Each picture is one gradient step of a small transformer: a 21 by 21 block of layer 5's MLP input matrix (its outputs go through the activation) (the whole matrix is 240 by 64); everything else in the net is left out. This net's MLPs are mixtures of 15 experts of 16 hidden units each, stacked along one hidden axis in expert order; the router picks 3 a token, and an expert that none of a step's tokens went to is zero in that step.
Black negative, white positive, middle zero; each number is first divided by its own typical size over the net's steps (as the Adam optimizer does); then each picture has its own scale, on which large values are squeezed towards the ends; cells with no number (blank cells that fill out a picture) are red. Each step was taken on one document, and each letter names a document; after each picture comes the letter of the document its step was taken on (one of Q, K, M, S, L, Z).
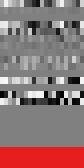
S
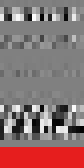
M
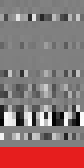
M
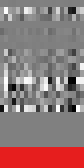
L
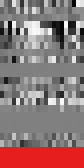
S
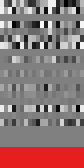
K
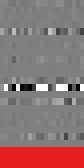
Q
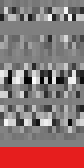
M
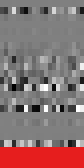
L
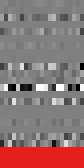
Q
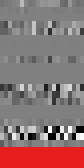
Q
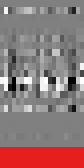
L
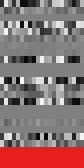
S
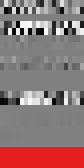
S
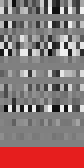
K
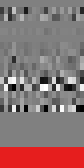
L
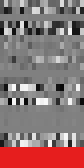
S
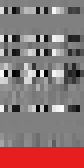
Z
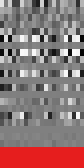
K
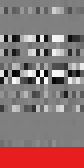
Z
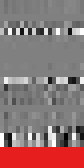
Q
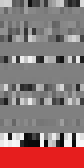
S
